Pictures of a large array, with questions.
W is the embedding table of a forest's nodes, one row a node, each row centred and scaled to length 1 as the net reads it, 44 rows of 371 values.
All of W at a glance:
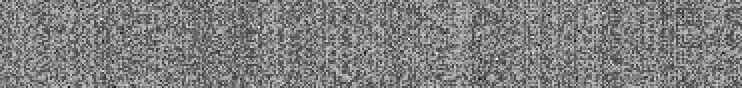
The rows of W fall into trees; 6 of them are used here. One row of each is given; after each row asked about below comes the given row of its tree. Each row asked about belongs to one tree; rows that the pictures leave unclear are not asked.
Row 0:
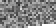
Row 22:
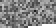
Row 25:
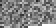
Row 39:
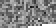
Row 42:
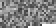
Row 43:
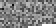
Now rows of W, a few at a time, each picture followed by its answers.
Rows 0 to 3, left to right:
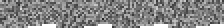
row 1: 43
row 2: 25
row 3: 0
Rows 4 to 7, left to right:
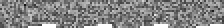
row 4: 42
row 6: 42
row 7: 22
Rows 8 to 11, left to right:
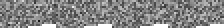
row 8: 43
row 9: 22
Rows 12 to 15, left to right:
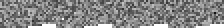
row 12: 42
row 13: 39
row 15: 0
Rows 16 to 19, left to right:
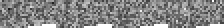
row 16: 0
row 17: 43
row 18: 22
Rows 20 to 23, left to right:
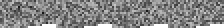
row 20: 0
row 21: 43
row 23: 42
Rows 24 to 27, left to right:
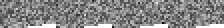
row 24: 0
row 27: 43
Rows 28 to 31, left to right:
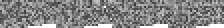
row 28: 0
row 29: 39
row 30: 43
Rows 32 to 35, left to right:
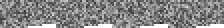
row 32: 0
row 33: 22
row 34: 0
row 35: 22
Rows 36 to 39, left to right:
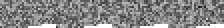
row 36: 43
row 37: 25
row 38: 39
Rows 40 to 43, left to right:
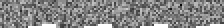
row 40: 42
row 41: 43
